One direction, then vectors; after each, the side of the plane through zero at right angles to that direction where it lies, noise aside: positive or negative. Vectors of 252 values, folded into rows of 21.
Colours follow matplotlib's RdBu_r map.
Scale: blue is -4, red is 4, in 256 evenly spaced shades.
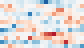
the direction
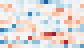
positive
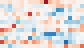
negative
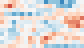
positive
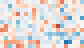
negative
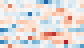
positive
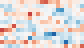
negative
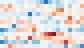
positive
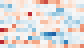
negative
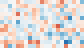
negative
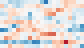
positive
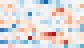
positive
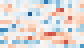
positive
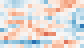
positive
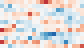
negative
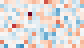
negative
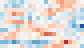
positive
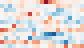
negative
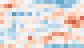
positive
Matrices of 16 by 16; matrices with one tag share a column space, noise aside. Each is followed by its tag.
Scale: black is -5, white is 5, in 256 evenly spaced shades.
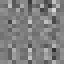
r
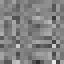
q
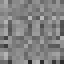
q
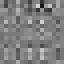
r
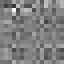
r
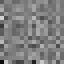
q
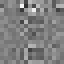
r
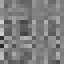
q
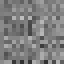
q
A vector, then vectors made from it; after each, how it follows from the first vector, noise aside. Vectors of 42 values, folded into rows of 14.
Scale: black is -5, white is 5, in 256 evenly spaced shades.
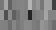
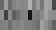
copied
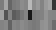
copied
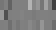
partly zeroed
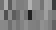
copied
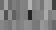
copied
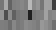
copied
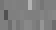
partly zeroed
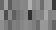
copied
